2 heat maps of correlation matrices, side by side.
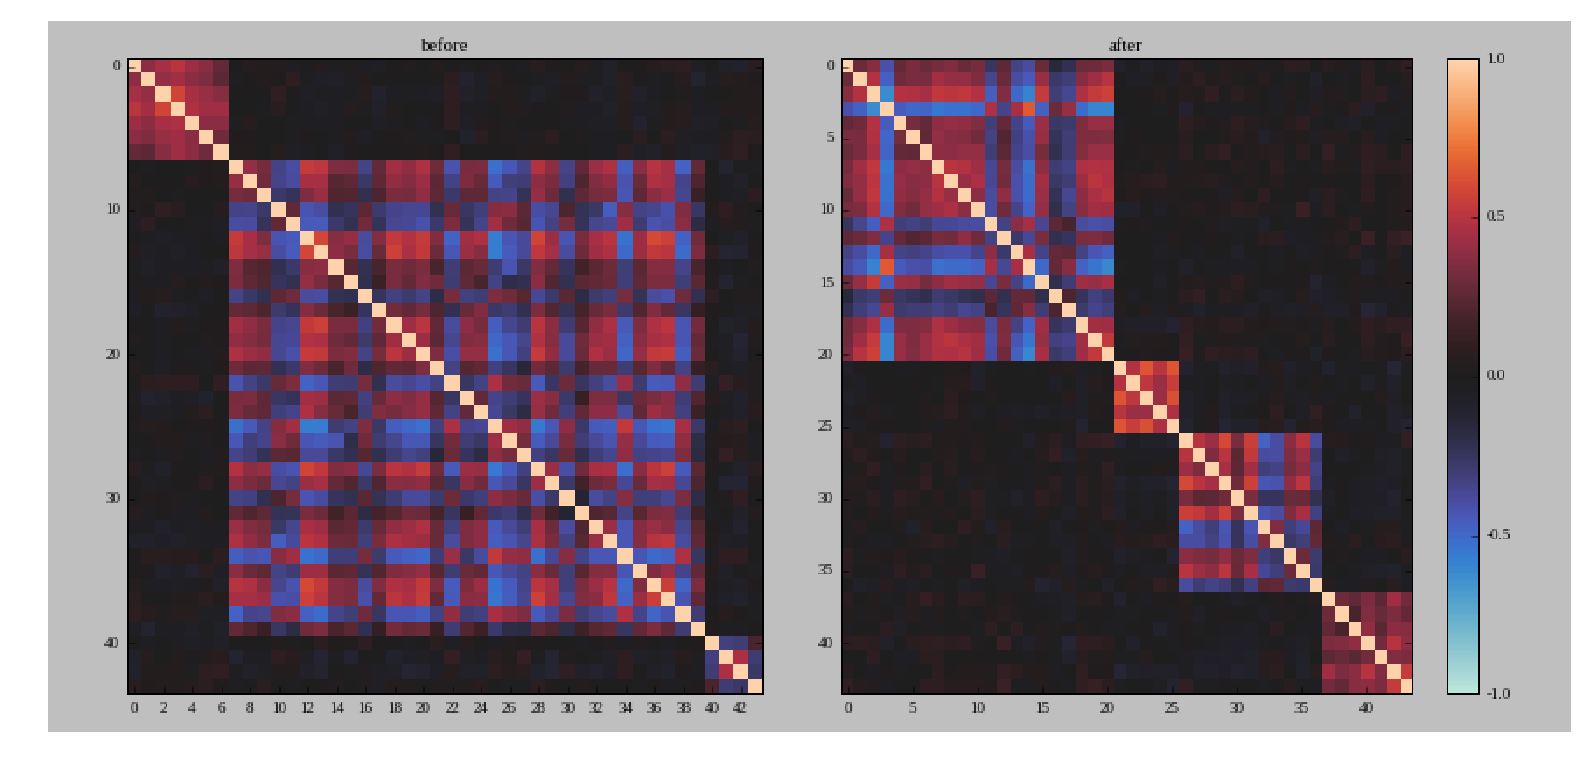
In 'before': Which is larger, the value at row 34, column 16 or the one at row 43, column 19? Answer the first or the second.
the first
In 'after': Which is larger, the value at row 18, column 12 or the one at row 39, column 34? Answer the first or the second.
the first
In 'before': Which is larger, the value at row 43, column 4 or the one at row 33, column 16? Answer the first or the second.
the first
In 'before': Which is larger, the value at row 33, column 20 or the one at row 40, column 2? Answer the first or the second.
the first
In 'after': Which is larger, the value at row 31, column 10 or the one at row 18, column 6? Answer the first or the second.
the second
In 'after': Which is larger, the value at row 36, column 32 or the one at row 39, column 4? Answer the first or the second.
the first
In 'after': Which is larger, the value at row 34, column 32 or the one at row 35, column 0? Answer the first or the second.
the second
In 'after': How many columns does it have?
44
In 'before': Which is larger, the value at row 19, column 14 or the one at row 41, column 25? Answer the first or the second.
the first
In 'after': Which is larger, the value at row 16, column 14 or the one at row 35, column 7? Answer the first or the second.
the first
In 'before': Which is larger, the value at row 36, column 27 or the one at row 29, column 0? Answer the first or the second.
the second
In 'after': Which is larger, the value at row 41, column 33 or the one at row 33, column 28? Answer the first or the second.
the first
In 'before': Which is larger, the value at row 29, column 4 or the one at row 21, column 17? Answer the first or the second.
the second
